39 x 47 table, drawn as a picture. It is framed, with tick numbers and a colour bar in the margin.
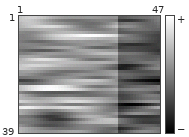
Streaks run across, left to right. The histogram is bell-shaped. A vertical seam about 70% of the way across splits the table, and the left part is higher. Overall the values sit about 50% of the way up the scale.
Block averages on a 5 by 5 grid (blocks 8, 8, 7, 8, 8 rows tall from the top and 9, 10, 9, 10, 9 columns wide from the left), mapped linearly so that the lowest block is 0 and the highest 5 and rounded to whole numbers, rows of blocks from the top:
55431
34421
34420
55422
32421
